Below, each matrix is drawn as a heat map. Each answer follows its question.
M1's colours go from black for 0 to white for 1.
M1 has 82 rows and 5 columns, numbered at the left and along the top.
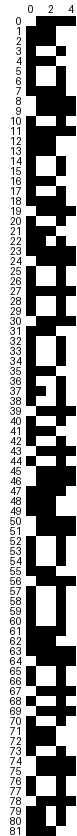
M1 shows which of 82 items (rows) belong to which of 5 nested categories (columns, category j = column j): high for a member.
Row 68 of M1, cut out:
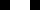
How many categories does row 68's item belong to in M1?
3
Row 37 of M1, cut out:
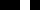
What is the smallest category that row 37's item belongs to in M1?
2
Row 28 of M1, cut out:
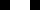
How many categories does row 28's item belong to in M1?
3
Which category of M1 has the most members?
4
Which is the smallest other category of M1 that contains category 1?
2
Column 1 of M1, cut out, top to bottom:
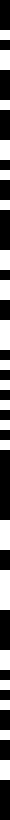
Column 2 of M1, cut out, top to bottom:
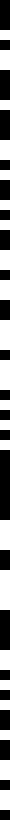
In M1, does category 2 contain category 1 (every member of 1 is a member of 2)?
yes
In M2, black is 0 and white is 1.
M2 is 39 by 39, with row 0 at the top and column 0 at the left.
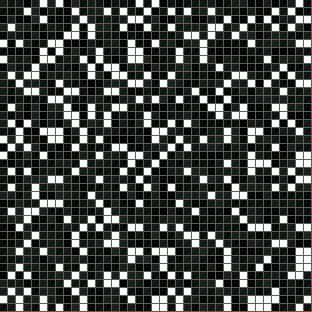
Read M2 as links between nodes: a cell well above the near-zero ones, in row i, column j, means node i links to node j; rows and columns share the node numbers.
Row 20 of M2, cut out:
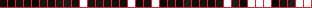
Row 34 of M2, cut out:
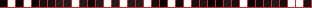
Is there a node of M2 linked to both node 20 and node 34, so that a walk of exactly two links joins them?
yes
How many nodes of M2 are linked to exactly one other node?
0
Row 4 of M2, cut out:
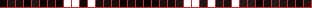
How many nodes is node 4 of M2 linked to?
7
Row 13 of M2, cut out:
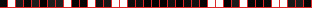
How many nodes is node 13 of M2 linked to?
10
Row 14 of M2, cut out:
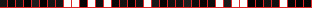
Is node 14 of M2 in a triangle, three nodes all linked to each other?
yes
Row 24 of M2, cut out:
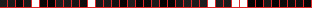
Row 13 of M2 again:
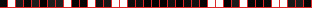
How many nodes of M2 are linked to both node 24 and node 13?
3
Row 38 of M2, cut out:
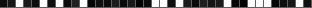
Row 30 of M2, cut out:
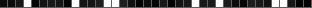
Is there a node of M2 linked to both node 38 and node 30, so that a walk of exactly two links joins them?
no
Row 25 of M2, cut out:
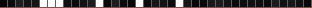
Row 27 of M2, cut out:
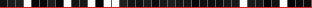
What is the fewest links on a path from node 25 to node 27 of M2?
5
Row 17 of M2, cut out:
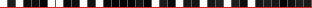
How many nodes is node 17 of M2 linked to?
11
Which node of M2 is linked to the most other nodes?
node 37
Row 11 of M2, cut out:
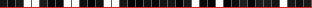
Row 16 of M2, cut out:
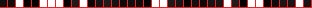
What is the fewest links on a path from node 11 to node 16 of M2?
4
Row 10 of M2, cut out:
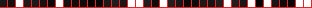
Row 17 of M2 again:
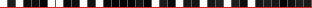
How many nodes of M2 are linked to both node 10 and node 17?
4
